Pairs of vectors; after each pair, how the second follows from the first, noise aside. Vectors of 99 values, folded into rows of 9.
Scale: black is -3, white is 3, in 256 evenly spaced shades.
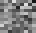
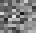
wrapped around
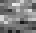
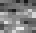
reversed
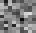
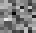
reversed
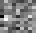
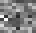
sign-scrambled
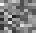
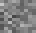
shrunk
